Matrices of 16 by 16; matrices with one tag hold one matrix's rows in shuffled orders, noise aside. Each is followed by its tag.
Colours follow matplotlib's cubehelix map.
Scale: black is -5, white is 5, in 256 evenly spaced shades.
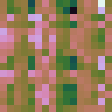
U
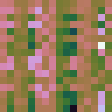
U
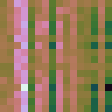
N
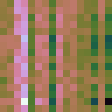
N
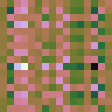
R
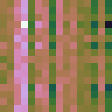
N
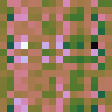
R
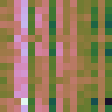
N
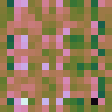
R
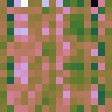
R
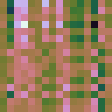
R
